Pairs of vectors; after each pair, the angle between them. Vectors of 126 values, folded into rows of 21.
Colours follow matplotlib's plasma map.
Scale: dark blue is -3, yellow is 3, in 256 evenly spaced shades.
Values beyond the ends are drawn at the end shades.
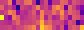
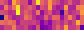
nearly opposite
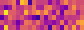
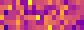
nearly opposite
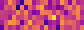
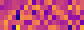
orthogonal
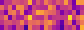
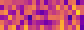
nearly opposite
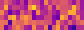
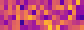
orthogonal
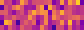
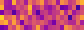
orthogonal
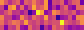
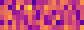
partly opposed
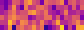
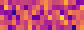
orthogonal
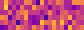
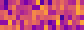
partly opposed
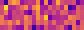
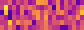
partly aligned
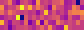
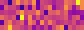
nearly opposite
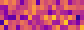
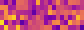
nearly opposite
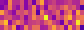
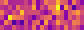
orthogonal
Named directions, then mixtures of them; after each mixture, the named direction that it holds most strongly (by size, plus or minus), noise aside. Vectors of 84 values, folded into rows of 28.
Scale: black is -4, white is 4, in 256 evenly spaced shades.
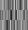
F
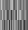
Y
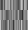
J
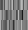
J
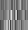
F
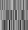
Y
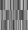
J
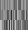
Y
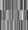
J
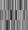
F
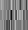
F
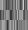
F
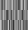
J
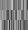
Y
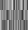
J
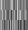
Y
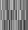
Y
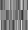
J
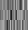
F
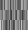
J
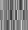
F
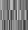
Y
